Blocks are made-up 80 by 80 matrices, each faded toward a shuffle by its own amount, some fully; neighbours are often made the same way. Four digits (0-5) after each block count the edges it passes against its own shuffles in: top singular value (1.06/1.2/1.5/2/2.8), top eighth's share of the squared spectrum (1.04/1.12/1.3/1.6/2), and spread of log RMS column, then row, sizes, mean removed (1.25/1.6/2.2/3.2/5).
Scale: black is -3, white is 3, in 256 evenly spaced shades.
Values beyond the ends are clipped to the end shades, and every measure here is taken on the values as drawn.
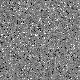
0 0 0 0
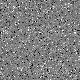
0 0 0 0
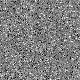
1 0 0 0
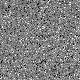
1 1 0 0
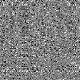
4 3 2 2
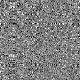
4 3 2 2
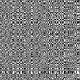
5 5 4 4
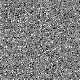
3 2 1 1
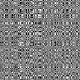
5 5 4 4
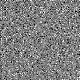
3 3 1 1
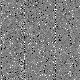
2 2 2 0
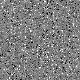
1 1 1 0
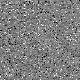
3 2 1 1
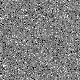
2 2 0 0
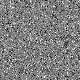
2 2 1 1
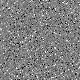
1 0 0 0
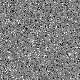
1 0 0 0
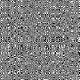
4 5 3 3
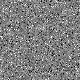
2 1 0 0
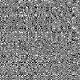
4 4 2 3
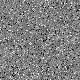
2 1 0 0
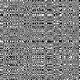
5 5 3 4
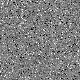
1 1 0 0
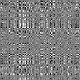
5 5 4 4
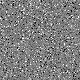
2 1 0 0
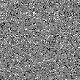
3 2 1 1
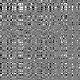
5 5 4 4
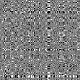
5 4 3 3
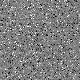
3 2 0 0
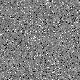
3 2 0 0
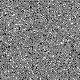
2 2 0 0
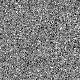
0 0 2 0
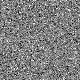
0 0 0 0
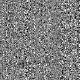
1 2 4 0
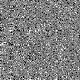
4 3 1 1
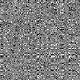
4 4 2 3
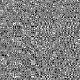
4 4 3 2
